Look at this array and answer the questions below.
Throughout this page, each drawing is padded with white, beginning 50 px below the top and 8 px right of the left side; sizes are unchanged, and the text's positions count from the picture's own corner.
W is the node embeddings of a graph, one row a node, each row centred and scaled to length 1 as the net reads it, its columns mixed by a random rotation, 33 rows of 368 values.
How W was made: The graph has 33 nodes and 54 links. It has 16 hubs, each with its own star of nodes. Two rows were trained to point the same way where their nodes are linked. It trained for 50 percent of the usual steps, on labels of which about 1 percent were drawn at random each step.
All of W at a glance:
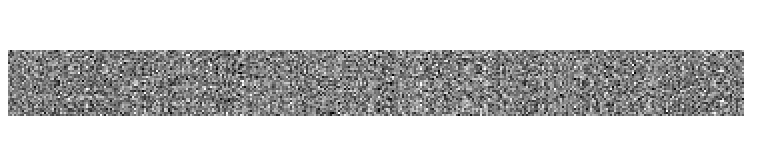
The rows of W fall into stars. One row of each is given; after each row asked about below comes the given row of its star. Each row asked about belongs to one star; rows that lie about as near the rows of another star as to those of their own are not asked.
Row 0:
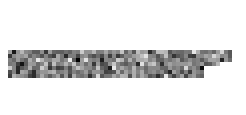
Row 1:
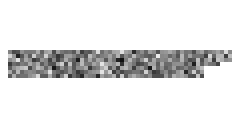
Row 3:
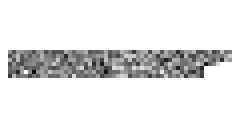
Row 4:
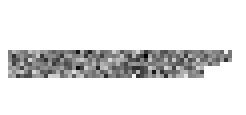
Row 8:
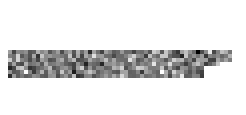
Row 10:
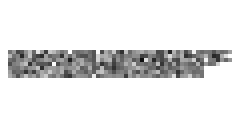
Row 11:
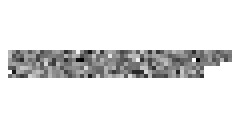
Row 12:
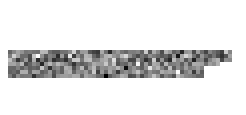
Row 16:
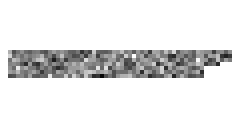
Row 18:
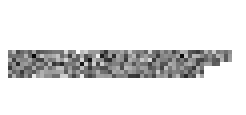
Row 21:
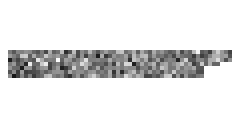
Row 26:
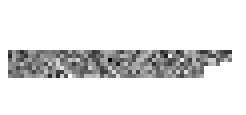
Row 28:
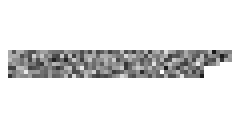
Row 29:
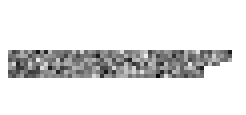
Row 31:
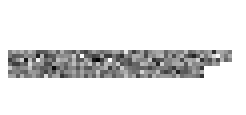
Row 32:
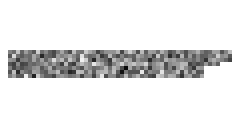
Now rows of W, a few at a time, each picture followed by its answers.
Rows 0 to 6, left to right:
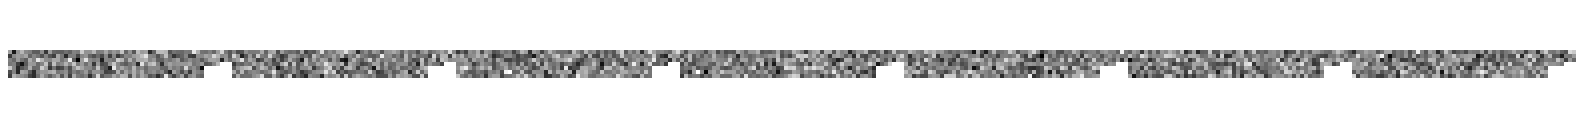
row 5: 21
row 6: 12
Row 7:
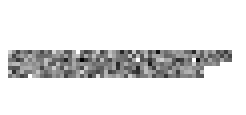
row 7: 11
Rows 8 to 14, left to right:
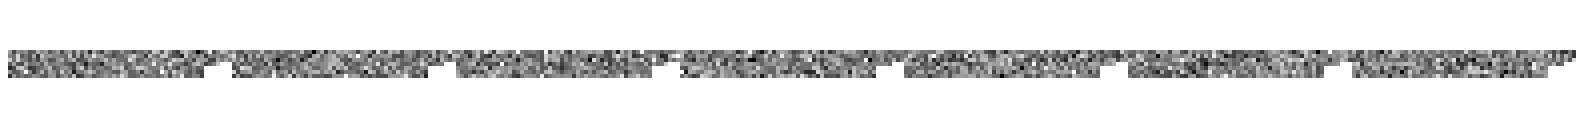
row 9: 1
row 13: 8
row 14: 29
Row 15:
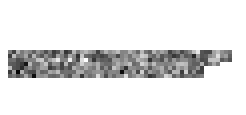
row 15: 32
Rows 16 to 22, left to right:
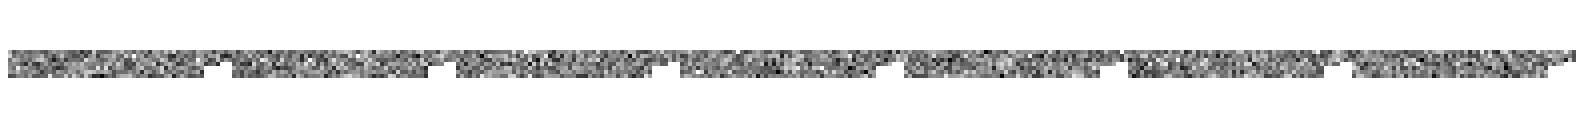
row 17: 31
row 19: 3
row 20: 4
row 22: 0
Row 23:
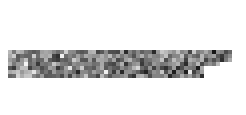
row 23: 28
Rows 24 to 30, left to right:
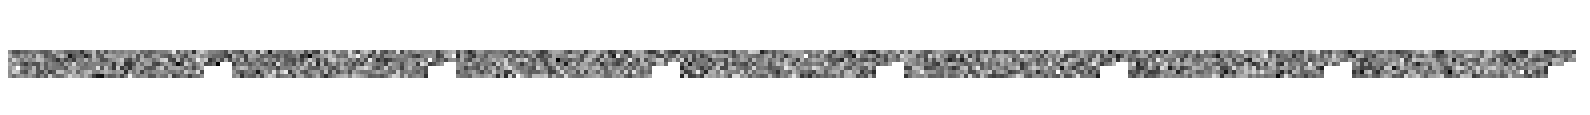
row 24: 16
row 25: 10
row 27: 18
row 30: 26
